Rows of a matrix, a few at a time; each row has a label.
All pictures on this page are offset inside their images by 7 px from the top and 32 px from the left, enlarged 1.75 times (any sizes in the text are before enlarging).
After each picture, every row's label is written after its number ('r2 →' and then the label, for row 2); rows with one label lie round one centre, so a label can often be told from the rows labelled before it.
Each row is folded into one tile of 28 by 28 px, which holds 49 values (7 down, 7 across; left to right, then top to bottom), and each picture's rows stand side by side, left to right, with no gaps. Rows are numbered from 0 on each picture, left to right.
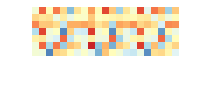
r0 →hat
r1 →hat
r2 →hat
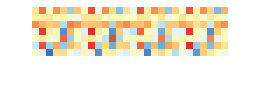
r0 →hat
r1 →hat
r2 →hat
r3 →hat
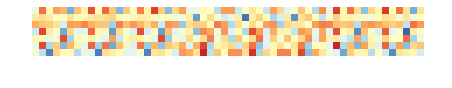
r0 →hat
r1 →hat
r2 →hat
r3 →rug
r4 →rug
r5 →rug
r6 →hat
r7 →hat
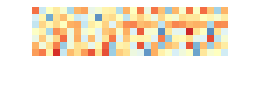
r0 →rug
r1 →rug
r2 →hat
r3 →hat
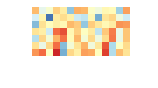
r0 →rug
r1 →rug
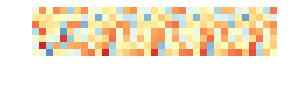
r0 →hat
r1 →rug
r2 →rug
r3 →rug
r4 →rug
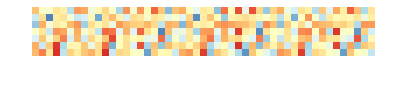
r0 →rug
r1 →rug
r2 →hat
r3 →rug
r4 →hat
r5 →rug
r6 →hat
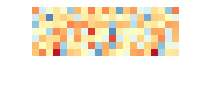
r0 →rug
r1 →hat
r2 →rug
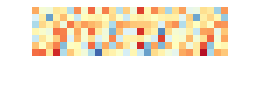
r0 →rug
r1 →hat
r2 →hat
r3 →rug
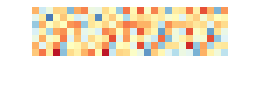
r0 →rug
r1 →rug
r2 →hat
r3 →hat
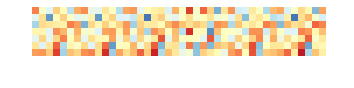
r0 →rug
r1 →rug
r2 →rug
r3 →hat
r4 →rug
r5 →rug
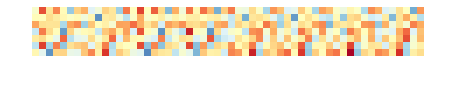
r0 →hat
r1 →rug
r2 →hat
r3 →hat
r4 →rug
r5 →rug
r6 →rug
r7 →rug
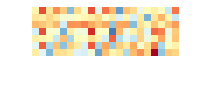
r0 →hat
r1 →hat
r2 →rug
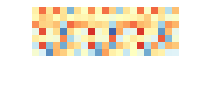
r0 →hat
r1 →hat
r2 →hat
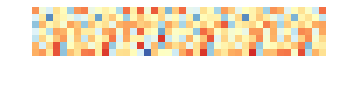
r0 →rug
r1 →rug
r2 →hat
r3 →rug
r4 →rug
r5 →rug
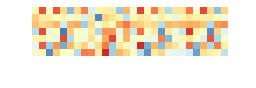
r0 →hat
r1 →rug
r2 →hat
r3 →hat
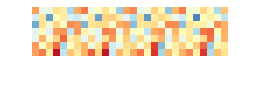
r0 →rug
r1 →rug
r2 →rug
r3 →rug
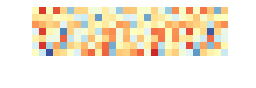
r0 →hat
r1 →rug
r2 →rug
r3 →hat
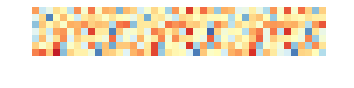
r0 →rug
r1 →hat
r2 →rug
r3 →hat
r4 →rug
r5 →hat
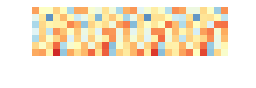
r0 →rug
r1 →rug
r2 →rug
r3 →rug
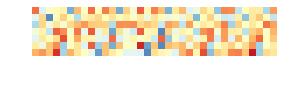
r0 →rug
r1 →hat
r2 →hat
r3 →rug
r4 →rug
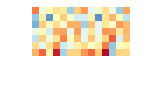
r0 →rug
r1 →rug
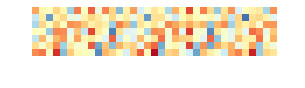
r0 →rug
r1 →hat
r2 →rug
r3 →hat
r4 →rug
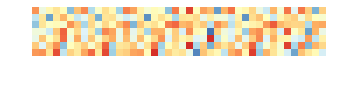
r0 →rug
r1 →rug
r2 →rug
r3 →hat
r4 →rug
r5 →hat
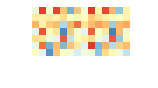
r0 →hat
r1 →hat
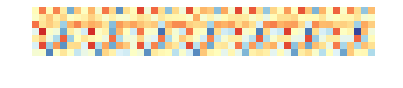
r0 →hat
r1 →hat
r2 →hat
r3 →hat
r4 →hat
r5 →hat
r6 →hat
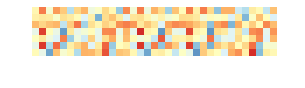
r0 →hat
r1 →rug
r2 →hat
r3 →hat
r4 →rug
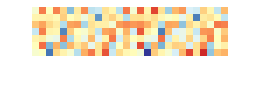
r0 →hat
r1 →rug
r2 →hat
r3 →rug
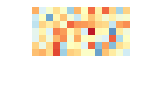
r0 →rug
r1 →hat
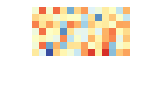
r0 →hat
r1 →rug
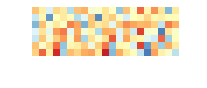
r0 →rug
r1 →rug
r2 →hat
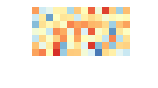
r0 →rug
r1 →hat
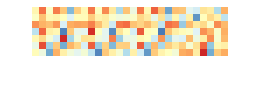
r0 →hat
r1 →hat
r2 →hat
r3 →rug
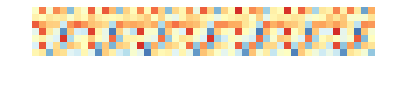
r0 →hat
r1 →hat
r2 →hat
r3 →hat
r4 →hat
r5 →hat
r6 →hat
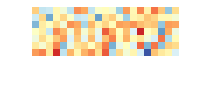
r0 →rug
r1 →rug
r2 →hat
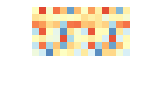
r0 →hat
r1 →hat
